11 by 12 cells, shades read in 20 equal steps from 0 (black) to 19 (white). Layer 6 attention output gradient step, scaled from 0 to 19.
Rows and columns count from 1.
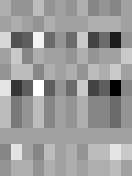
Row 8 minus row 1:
1 -2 0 0 -1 0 0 0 0 -1 -2 -1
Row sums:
139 148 115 148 152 110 133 133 144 159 150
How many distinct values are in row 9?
1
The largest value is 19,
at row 6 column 4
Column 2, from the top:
11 13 6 15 14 4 9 9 12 17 13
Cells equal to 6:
1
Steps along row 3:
down up up down up down up down up down up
